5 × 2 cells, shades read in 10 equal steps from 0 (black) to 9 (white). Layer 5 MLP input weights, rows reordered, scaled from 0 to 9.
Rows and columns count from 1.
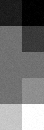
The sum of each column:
20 20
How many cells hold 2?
1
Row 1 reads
1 0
